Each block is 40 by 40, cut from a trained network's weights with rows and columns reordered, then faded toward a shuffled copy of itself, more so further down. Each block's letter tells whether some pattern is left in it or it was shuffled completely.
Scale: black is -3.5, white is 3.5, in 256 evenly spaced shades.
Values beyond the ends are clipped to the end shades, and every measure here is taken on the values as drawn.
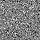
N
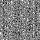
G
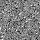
N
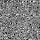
G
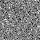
N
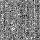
G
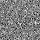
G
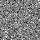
N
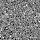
N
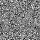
G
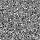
N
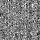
G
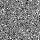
N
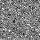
N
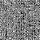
G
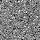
N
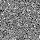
N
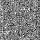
G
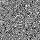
N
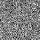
G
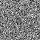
N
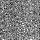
G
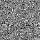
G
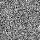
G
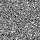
N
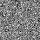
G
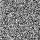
N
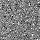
N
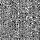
G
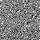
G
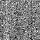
G
